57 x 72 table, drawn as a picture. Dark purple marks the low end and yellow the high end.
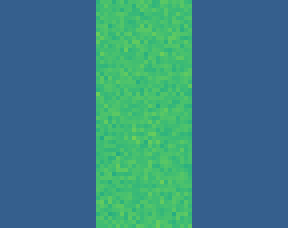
The table splits into one row of 3 panels. Panel 1,1: low, flat. Panel 1,2: high, fine-grained, faint in contrast. Panel 1,3: low, flat.
